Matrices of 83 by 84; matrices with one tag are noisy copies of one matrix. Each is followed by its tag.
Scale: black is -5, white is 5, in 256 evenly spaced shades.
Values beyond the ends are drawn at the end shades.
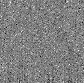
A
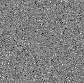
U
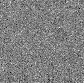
A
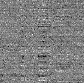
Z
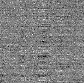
Z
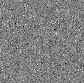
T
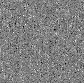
T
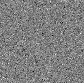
U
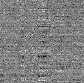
Z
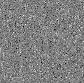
T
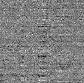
Z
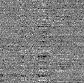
Z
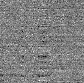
Z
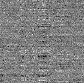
Z
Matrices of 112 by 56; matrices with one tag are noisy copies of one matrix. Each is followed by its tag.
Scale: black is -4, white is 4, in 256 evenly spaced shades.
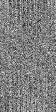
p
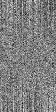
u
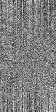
u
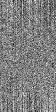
u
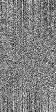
u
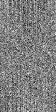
p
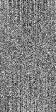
p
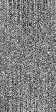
p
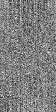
p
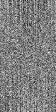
p
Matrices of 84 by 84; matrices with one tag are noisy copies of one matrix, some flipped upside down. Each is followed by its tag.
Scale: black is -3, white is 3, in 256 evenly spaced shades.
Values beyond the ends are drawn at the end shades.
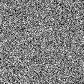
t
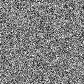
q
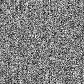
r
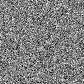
q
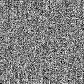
r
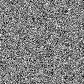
q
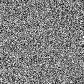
t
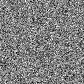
q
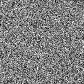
t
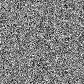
q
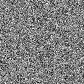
q
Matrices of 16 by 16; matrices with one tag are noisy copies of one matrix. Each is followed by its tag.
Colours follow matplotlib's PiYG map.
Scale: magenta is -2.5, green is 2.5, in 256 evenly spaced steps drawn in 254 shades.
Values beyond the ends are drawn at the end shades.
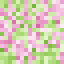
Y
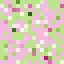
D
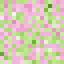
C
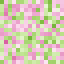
C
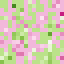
Y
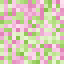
C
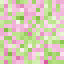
C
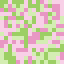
Y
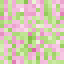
C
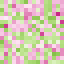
C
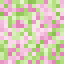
D
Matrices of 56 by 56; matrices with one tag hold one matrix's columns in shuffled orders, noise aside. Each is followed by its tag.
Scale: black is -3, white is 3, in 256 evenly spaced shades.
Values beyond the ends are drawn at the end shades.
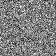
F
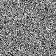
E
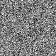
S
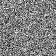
E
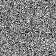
S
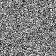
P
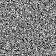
E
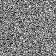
F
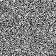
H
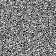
S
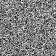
E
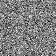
H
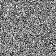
F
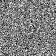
P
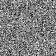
S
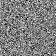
E
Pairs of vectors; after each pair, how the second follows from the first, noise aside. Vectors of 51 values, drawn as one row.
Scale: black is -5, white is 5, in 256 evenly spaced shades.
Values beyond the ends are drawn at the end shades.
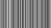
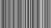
reversed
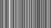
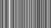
copied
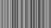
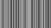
shuffled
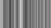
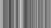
copied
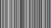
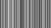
copied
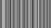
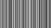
shuffled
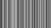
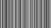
shuffled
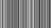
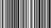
scaled up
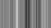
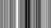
scaled up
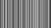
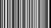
scaled up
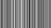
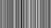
reversed
